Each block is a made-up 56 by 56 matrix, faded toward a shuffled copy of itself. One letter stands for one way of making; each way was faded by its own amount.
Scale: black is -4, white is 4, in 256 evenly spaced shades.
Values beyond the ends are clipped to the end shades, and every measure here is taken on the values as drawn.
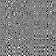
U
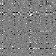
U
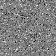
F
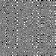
U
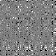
U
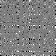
U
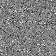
F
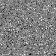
F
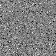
F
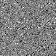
F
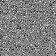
F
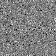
F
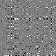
U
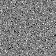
F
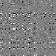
U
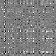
U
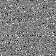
F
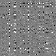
U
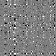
U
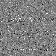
F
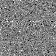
F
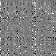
U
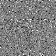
F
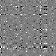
U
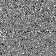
F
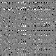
U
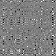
U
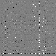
U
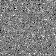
F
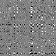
U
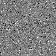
F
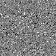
F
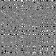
U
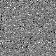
F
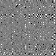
U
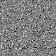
F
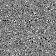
F
